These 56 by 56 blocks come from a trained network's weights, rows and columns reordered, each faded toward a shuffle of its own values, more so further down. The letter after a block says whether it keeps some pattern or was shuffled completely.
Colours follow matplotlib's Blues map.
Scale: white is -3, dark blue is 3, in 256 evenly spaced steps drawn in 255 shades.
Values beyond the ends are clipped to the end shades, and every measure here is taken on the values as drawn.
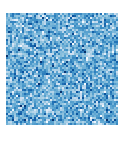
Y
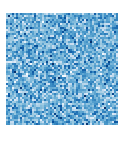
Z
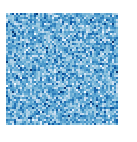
Z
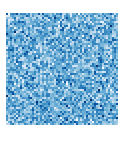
Y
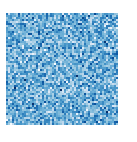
Y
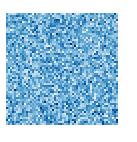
Z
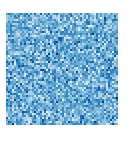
Y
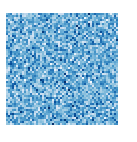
Z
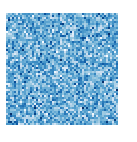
Y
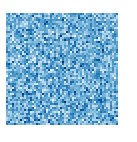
Z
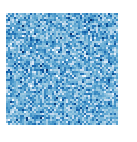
Z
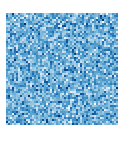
Z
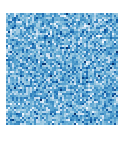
Z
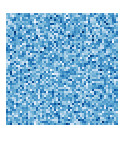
Y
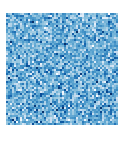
Z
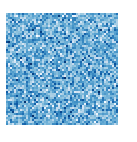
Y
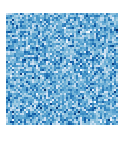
Z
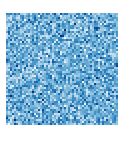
Y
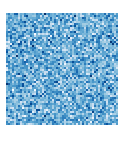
Y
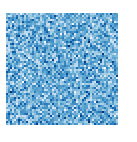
Z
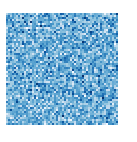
Z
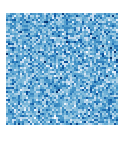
Y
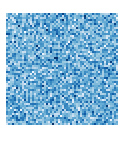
Z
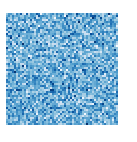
Y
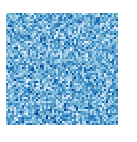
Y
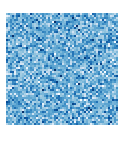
Z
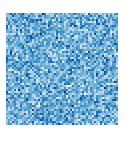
Z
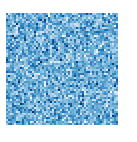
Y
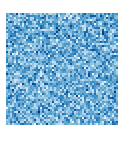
Z
